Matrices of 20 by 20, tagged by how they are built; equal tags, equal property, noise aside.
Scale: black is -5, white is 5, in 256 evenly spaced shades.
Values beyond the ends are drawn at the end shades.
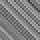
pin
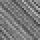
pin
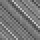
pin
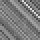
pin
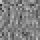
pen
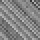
pin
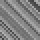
pin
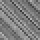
pin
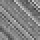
pin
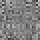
pen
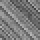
pin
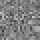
pen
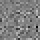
pen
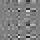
pen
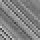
pin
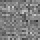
pen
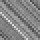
pin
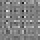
pen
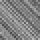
pin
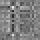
pen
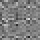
pen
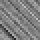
pin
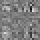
pen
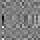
pen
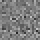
pen
